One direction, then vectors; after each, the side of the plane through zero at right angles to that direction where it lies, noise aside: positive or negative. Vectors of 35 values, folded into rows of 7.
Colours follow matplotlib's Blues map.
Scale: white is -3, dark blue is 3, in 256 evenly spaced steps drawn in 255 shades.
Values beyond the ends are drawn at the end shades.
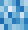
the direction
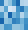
positive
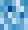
negative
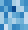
negative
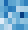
negative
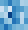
positive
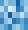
positive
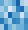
positive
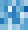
positive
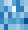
positive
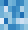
negative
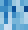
negative
